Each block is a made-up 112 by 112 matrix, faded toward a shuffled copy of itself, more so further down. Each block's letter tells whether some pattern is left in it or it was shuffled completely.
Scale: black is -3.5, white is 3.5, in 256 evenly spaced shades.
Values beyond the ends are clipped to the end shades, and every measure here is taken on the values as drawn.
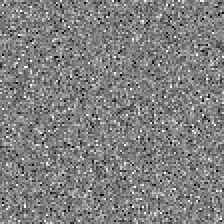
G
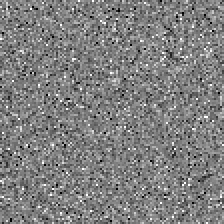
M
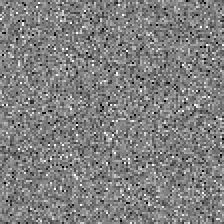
M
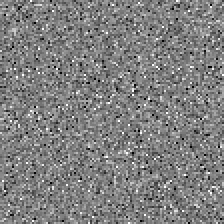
M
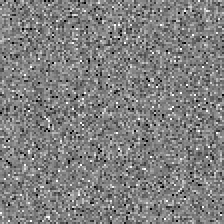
M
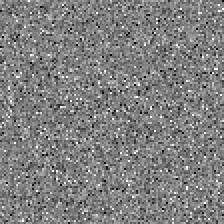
G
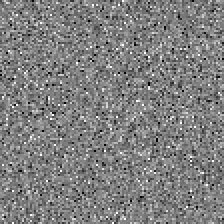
M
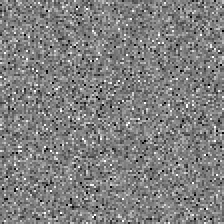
M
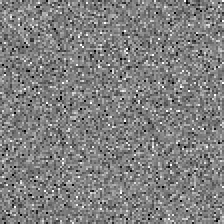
M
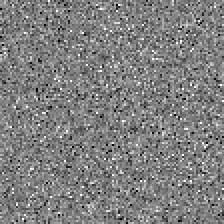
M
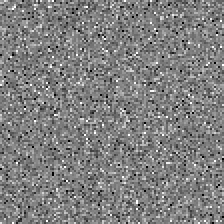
G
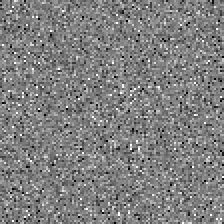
M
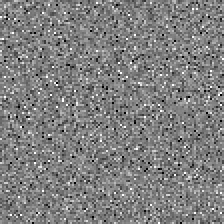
M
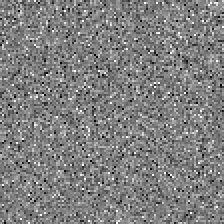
M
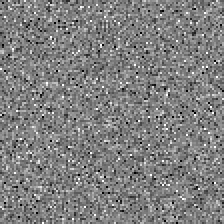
G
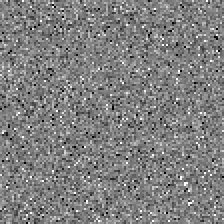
G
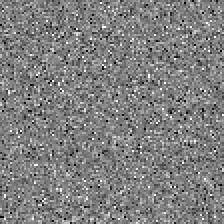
G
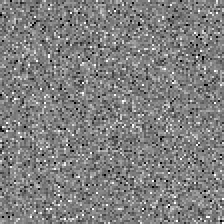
G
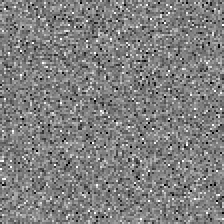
G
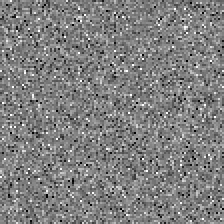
G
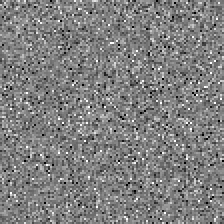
G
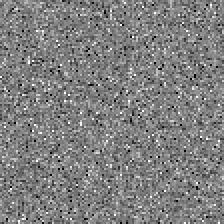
G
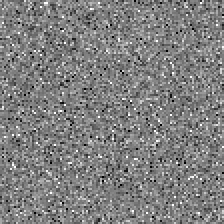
G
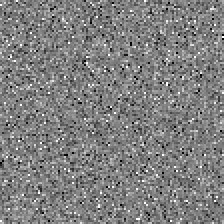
G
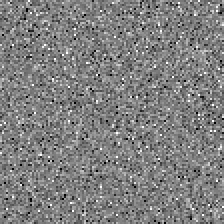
M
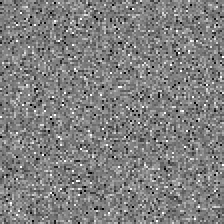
G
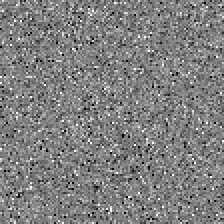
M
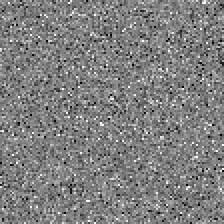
G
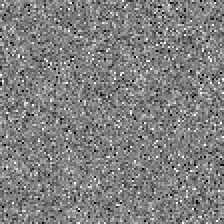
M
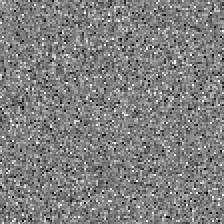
G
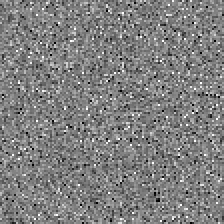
M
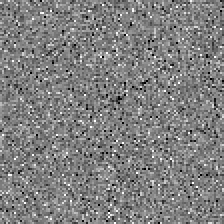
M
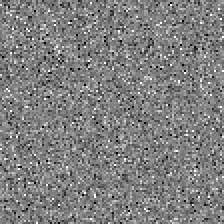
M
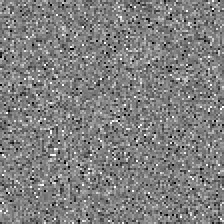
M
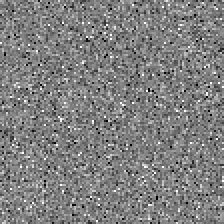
G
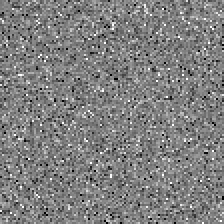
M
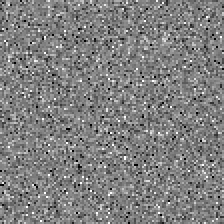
G
